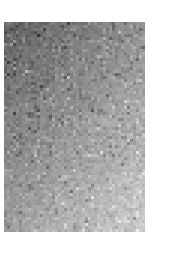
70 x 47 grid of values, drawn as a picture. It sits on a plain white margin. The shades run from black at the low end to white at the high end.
Stripes: none. Odd rows or columns: none. Ninth with the highest average: bottom right. Histogram: bell-shaped. Slope: up to the bottom right. Ninth with the lowest average: top left. Average level on the scale: 60%. Grain: fine.
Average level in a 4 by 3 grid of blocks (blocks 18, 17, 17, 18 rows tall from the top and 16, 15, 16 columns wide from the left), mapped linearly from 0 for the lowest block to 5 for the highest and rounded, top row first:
0 1 2
1 2 3
2 3 4
3 4 5
